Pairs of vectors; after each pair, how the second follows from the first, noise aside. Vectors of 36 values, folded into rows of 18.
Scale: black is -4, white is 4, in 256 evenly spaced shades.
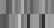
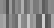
sign-scrambled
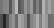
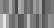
negated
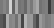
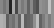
negated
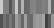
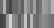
wrapped around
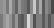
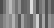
wrapped around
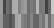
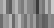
sign-scrambled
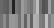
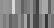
negated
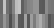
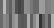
sign-scrambled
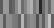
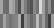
negated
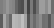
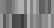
negated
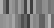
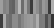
wrapped around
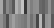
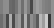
wrapped around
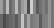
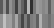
negated
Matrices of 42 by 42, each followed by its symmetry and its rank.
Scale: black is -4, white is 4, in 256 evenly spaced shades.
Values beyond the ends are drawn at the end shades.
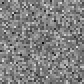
symmetric, full rank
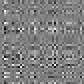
neither, rank three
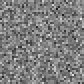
neither, full rank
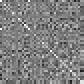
symmetric, rank five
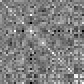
symmetric, rank five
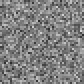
neither, full rank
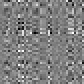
neither, rank three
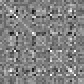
symmetric, rank five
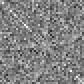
symmetric, full rank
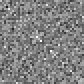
symmetric, full rank
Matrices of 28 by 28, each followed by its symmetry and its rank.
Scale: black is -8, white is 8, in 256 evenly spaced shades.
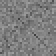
symmetric, full rank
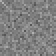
symmetric, full rank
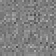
neither, rank five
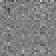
neither, rank five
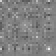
symmetric, rank three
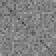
symmetric, full rank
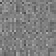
neither, rank five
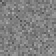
symmetric, full rank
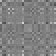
symmetric, rank three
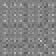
symmetric, rank three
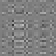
neither, rank two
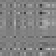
neither, rank two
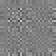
symmetric, rank three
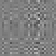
neither, rank two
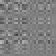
neither, rank two
